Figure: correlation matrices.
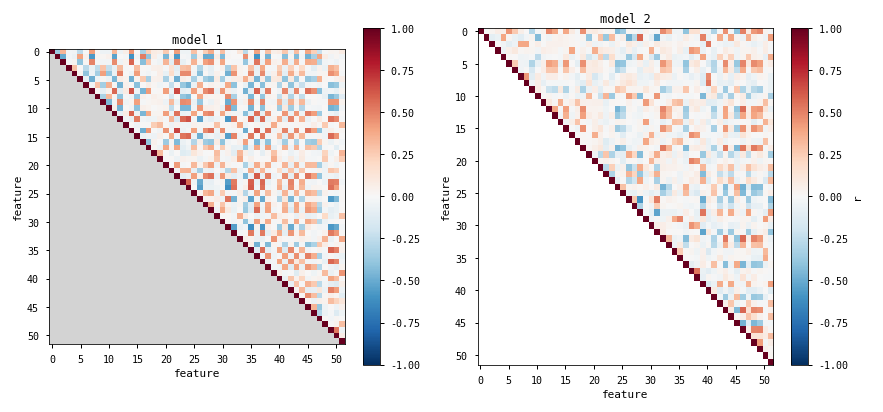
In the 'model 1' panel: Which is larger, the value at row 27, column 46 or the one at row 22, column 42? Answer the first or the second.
the first
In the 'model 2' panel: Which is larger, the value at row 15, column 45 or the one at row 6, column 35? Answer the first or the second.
the second
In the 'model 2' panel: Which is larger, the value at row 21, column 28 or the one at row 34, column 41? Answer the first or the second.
the first
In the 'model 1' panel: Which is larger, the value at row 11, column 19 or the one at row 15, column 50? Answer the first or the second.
the second
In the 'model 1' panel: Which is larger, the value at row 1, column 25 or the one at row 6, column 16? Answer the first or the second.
the second
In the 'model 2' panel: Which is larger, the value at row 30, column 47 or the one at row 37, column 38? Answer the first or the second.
the second
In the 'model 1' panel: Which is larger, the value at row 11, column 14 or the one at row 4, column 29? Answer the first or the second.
the first
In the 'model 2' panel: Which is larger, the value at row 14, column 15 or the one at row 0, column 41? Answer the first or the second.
the first
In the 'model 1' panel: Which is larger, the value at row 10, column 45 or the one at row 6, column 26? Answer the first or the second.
the second
